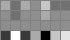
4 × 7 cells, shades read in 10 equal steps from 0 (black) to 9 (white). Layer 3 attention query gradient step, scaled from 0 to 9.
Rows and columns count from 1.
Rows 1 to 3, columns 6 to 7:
4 4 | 5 5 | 5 5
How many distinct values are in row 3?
1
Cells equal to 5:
13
